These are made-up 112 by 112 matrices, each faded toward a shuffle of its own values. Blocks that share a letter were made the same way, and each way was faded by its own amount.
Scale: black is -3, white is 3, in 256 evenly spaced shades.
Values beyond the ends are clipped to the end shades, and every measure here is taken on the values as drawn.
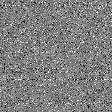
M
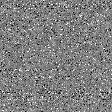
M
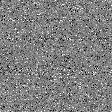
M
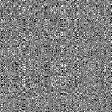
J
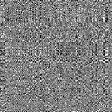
J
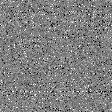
M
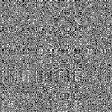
J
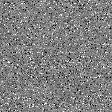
M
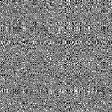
J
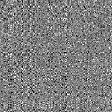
J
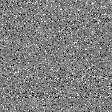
M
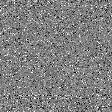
M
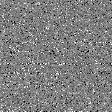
M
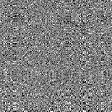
J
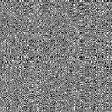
J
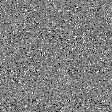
M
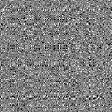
J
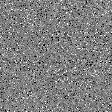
M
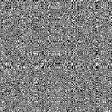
J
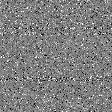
M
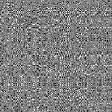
J
